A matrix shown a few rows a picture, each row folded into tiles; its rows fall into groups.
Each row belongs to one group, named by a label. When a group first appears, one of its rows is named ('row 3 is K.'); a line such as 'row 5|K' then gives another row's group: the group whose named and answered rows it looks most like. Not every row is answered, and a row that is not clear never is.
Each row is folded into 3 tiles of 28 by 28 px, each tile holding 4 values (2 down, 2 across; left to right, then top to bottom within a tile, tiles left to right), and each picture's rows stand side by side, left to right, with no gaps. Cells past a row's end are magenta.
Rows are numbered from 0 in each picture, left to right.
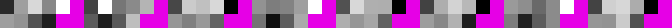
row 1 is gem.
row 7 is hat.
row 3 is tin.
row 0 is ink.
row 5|hat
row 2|hat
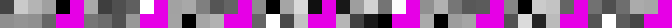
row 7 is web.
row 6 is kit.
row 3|kit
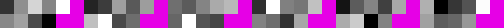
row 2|web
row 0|ink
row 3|gem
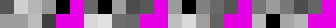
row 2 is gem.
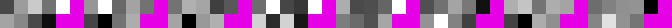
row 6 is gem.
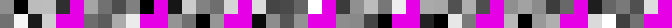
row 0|kit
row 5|gem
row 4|ink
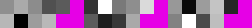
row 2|kit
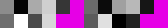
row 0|kit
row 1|kit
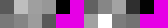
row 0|hat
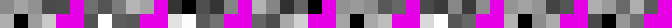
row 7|gem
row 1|web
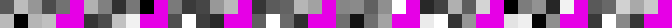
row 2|web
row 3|web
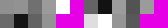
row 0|tin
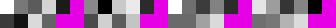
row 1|kit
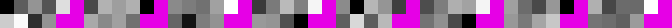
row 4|kit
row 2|tin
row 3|ink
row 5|ink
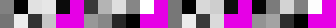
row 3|ink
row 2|kit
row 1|ink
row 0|kit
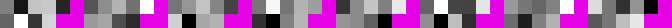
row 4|ink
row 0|kit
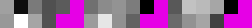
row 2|hat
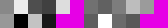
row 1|web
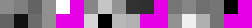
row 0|tin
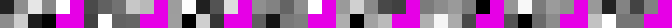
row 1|web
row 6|gem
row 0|ink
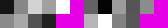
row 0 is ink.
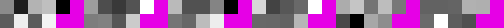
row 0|kit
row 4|gem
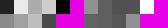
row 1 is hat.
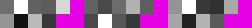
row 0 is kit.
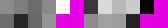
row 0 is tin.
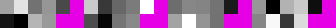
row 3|kit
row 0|gem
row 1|tin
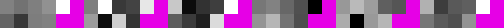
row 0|tin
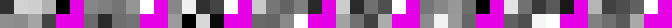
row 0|hat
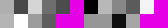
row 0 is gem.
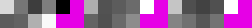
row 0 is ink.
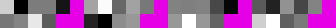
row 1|gem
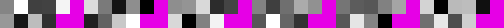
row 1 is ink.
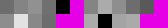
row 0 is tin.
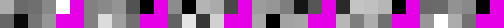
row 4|hat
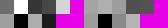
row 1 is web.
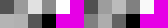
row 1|ink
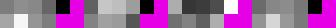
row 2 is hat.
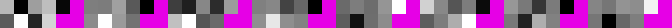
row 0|kit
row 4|tin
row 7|tin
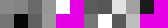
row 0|tin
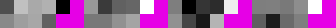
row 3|tin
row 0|hat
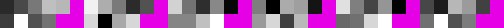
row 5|kit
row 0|web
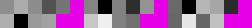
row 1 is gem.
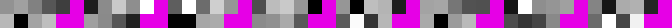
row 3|hat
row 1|ink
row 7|kit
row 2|gem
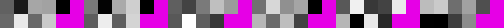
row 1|kit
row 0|kit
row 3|hat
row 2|web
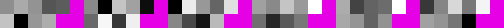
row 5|ink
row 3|tin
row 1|kit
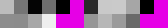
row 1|hat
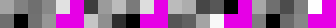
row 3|tin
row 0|tin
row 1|ink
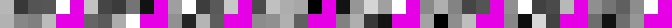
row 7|tin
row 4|ink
